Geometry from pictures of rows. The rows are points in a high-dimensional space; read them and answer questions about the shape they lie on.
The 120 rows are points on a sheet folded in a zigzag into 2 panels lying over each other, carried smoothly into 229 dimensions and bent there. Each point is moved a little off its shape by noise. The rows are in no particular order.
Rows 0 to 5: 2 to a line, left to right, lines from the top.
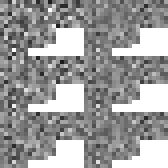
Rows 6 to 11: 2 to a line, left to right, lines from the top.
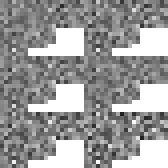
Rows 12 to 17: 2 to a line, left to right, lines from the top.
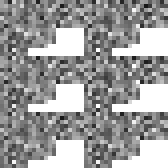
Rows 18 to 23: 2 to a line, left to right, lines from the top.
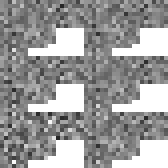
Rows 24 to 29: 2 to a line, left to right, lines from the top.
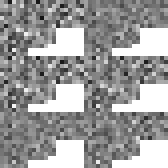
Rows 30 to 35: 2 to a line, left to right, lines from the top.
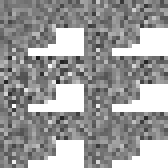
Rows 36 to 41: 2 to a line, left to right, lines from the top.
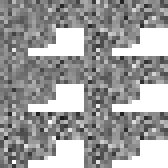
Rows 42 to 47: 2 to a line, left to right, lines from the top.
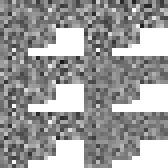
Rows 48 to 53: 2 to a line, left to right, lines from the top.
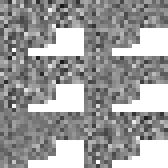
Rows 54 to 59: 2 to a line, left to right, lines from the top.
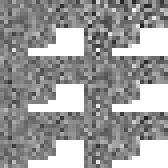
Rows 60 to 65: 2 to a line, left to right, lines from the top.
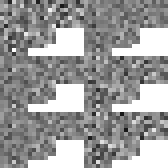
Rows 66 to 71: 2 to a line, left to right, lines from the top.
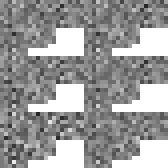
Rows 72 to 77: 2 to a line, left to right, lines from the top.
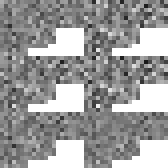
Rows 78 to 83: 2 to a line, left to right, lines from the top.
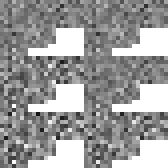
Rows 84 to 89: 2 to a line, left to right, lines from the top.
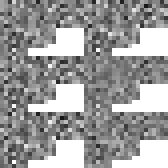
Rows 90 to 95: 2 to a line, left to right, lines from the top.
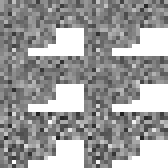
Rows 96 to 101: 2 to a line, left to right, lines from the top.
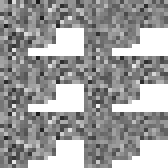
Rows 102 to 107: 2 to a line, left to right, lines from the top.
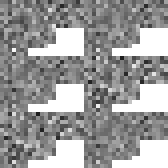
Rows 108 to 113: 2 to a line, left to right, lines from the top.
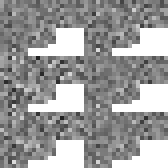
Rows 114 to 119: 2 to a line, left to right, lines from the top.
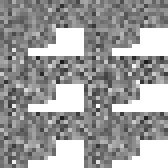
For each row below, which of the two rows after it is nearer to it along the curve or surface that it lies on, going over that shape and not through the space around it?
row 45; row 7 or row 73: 7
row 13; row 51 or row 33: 33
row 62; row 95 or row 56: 56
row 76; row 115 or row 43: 43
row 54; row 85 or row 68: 85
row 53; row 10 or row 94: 94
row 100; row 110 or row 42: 110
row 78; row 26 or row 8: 26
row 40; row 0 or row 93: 0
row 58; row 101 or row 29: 29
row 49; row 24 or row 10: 10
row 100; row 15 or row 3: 3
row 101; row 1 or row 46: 46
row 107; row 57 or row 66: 66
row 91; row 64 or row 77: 77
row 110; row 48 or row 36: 48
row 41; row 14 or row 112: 14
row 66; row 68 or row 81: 81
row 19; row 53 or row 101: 53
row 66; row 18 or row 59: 18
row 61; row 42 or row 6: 42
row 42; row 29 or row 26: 26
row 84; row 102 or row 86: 86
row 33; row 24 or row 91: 91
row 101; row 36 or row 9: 9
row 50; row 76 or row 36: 36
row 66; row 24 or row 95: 24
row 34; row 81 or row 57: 57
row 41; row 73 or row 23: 73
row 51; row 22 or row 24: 22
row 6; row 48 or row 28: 48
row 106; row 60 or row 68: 68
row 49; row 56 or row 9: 56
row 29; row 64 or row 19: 19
